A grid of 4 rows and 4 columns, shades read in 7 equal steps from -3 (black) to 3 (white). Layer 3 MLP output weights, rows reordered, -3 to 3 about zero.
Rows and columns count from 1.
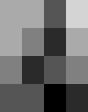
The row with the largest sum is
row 1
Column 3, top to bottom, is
-1 -2 -1 -3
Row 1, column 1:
1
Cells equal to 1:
4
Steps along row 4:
same down up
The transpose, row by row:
1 1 0 -1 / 1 0 -2 -1 / -1 -2 -1 -3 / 2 1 0 -2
